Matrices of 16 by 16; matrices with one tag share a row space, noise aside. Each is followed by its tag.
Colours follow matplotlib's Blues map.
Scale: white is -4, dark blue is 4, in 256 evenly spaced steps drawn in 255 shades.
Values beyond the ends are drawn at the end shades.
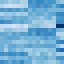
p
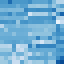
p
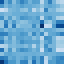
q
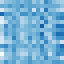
q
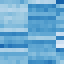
p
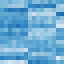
p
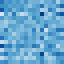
q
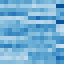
p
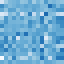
q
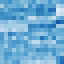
p
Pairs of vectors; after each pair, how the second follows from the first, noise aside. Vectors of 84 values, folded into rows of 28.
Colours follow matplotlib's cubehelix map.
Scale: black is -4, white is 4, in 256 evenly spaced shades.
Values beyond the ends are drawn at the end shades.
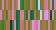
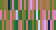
wrapped around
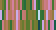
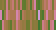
shrunk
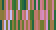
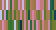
wrapped around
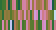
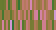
shrunk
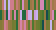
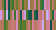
negated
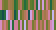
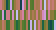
wrapped around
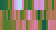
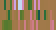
partly zeroed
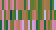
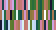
scaled up
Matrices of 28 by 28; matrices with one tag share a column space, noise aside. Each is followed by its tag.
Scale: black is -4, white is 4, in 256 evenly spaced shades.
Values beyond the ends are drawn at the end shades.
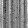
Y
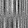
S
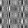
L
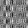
L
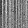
Y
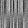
S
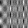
L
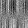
S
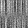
S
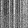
Y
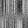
S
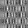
L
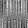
S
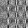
L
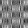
L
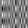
L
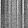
Y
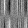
S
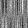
S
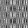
L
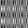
L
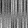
S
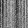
Y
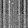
Y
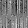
S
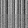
Y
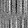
S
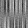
S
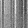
Y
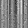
Y
